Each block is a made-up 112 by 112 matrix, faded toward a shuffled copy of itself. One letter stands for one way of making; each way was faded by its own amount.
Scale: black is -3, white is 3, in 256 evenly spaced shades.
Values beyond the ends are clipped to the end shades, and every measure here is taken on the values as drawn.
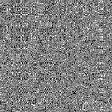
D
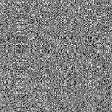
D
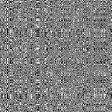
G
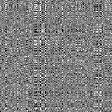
G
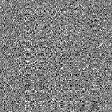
D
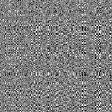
G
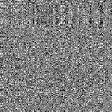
D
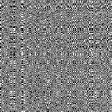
G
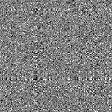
D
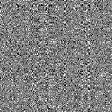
D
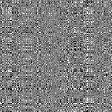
G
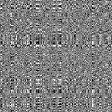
G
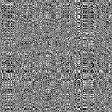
G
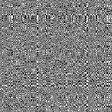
G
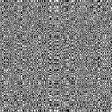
G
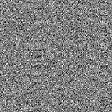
D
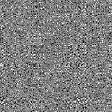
D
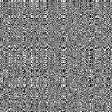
G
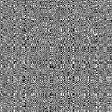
G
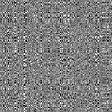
G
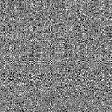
D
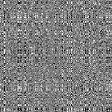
G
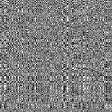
G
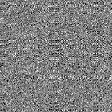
D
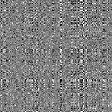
G
